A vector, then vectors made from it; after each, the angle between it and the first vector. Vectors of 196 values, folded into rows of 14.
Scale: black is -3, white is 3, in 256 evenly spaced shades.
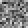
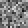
orthogonal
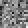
partly aligned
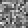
nearly opposite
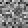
orthogonal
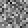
orthogonal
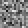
partly opposed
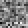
partly aligned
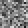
orthogonal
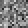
orthogonal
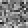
partly aligned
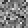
partly aligned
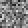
orthogonal
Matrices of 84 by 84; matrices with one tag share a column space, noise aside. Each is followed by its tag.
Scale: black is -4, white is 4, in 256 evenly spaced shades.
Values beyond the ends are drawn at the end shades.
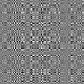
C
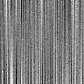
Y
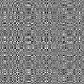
C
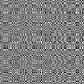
C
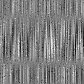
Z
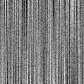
Y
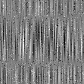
Z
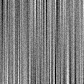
Y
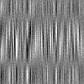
Z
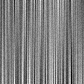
Y
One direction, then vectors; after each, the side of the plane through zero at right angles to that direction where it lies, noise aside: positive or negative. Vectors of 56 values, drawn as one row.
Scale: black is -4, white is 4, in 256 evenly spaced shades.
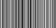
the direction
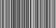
positive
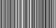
negative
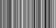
negative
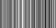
negative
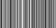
negative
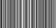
negative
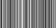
negative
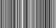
negative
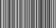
negative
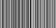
positive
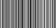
positive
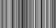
positive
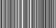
negative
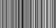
positive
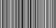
positive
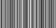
negative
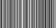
negative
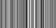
negative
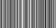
negative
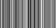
positive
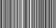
negative
